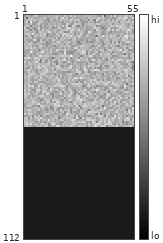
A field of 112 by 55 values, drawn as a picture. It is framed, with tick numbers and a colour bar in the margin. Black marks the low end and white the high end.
The table splits into 2 rows of 1 panel. Panel 1,1: high, fine-grained. Panel 2,1: very low, flat.
